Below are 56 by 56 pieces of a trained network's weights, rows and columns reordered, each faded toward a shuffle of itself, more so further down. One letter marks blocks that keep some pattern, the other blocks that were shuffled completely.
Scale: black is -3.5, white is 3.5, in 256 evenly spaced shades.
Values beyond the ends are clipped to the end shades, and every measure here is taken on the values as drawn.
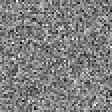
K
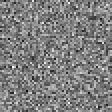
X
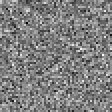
K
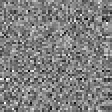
X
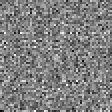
X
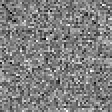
K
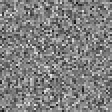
X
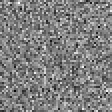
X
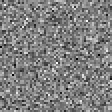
K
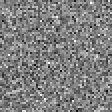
K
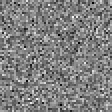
K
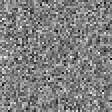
X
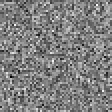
K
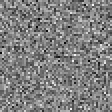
K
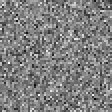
K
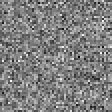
X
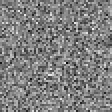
X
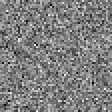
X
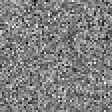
K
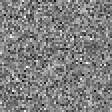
K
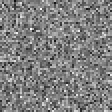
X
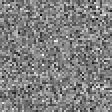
X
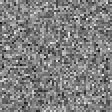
K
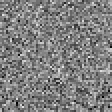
K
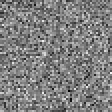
K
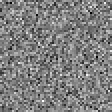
X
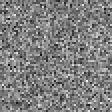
K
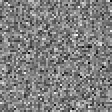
K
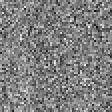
X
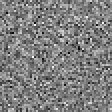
X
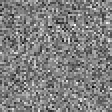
X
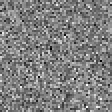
X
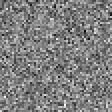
K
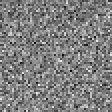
X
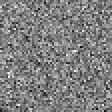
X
